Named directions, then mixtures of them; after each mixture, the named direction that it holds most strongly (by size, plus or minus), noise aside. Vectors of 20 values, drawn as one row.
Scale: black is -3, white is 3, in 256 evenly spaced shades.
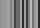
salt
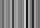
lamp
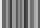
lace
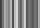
lamp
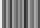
lace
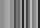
salt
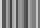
lace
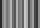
lace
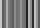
lace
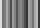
lace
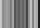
salt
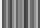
lace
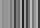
salt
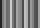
lace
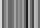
lace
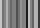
lace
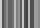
lace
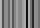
lamp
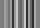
lamp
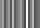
lamp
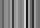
lamp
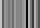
lamp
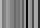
salt
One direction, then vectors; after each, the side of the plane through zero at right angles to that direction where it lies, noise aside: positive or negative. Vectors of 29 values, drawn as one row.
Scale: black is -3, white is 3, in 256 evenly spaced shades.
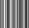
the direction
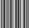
negative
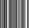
negative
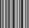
positive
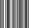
positive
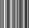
positive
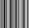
negative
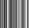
negative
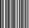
positive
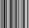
negative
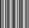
positive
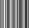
positive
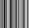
negative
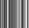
negative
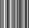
positive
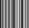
positive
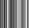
negative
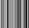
positive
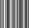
positive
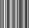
positive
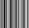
negative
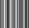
positive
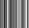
negative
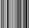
positive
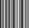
positive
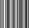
positive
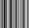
negative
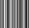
positive
